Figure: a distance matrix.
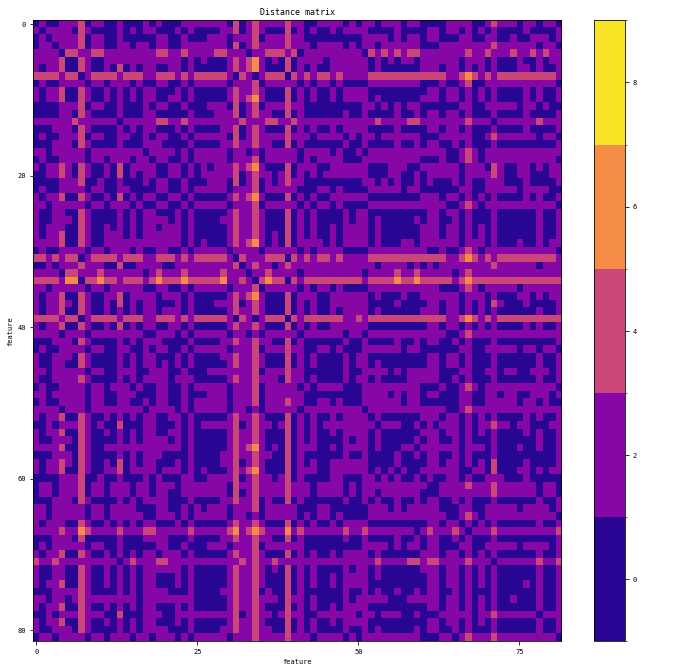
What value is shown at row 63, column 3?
2
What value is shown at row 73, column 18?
2
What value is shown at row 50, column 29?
2
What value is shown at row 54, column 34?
4
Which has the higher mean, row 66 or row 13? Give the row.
13
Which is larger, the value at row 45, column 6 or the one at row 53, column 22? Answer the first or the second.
the second
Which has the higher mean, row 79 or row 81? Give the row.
81
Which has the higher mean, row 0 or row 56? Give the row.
56
